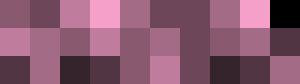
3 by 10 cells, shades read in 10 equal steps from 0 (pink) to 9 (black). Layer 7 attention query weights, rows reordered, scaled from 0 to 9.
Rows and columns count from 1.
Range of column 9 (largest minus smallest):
6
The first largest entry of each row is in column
10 10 3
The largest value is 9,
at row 1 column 10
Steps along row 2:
up up down up down up down down up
